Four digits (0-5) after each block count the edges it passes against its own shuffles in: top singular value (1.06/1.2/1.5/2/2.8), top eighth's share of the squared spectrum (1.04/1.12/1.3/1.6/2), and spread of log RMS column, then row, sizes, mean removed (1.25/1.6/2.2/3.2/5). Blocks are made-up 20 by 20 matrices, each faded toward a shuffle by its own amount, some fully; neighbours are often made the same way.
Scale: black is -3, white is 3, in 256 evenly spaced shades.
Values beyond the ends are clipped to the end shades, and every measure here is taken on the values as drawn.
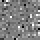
2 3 0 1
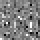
3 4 2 1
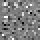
2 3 1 0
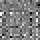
3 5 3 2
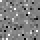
0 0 0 0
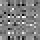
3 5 2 2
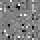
1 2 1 1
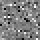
0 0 0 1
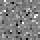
0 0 0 0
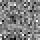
3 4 1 1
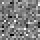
2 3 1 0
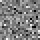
0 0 0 0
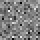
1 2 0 0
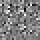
2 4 1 1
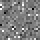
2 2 0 0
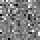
2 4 1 1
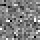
1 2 0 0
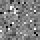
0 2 0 0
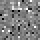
2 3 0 0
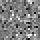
2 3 1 0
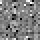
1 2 1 0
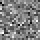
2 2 0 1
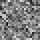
0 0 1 0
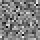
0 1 0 0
